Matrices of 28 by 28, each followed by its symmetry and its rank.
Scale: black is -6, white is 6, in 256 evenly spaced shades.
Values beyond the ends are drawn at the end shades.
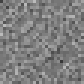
symmetric, full rank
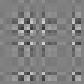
symmetric, rank one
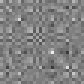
symmetric, rank three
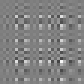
symmetric, rank one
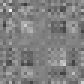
symmetric, rank three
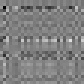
neither, rank two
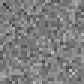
symmetric, full rank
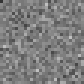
symmetric, full rank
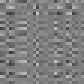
neither, rank two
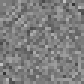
symmetric, full rank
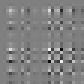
symmetric, rank one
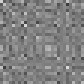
symmetric, rank three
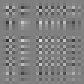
symmetric, rank one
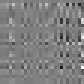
neither, rank two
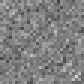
symmetric, full rank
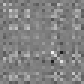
symmetric, rank three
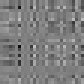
neither, rank two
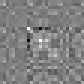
symmetric, rank three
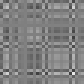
symmetric, rank one
